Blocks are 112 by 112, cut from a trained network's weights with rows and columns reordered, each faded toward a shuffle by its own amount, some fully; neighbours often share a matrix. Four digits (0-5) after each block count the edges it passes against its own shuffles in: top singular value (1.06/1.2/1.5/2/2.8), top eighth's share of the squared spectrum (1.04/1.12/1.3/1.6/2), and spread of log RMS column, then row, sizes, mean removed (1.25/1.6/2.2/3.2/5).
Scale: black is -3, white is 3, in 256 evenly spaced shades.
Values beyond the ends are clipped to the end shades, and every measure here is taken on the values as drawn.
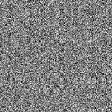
4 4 2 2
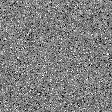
0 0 0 0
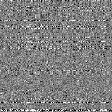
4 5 1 4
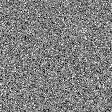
0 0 0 0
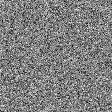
2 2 0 0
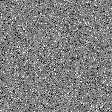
0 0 0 0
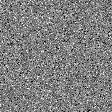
1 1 0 0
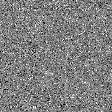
2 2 0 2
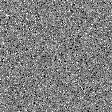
0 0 0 0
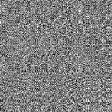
4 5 3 2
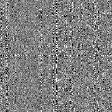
4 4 4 1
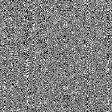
3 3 3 1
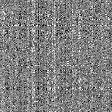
4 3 2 3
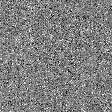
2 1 0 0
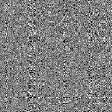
4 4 3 2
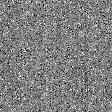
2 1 0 1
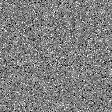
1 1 0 1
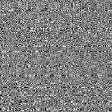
4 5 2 4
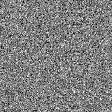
3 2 1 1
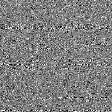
3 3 1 3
